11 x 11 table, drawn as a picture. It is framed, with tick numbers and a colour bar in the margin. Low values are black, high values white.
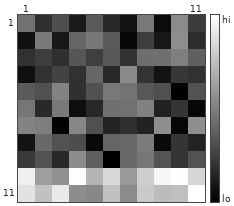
The centre is the smoothest part. No regular stripes run through it. The bottom part is higher, past a seam about 80% of the way down. The ninth with the highest average is the bottom right.
